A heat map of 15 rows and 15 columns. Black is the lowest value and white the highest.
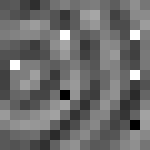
Lone odd cells: 6, 4 higher and 2 lower than their neighbours. Rings: centred on the middle left. Odd rows or columns: none.
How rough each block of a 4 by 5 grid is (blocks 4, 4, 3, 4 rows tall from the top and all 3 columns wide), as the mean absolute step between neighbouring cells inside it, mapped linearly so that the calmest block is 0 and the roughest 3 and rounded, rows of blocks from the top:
01212 / 21102 / 11311 / 01102
